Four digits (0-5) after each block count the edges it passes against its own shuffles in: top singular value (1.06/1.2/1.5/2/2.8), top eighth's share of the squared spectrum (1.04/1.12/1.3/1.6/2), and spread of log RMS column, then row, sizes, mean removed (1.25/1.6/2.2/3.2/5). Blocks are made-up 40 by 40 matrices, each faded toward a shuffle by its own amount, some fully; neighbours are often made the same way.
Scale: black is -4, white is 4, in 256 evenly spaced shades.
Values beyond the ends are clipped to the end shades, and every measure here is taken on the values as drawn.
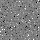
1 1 0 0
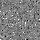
0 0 0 0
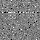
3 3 0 2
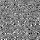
2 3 0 2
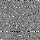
2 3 0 2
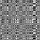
4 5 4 3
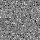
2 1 0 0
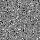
0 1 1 0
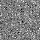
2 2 0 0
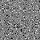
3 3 0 2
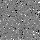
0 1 0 0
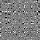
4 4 2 2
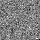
0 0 0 0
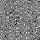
3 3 1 0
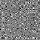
3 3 1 2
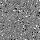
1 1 0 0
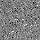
2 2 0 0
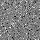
0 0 0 0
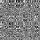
4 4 3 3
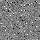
2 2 0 0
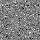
2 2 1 1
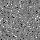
0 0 0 0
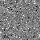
2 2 0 0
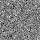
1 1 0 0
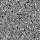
0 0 0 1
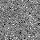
0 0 0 0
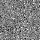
2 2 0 1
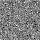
0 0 0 0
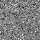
0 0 0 0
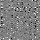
3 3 1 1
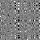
4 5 2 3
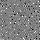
3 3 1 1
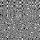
4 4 2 2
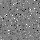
2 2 0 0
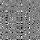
4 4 2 2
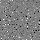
1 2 0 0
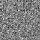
2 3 0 1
